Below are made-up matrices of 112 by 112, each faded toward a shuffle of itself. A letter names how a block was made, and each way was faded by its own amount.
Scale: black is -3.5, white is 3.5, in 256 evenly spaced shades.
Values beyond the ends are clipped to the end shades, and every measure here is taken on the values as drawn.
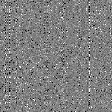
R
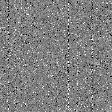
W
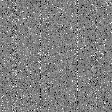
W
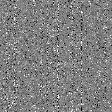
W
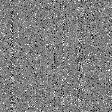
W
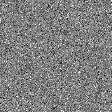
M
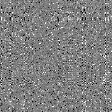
R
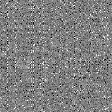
R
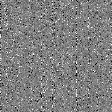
W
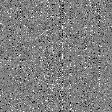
W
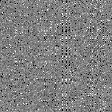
R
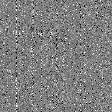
W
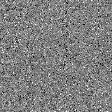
M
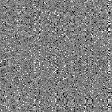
R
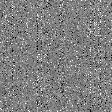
W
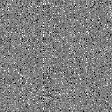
R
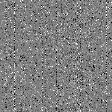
W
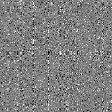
R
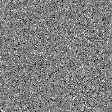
M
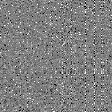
R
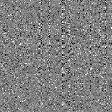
R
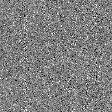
M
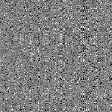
R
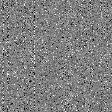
W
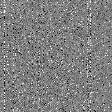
W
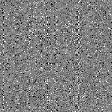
R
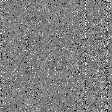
W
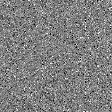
M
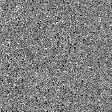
M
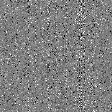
W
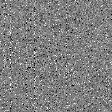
W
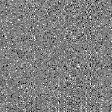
R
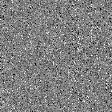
M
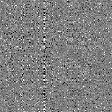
R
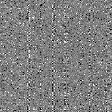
R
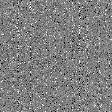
W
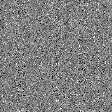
M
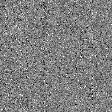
M
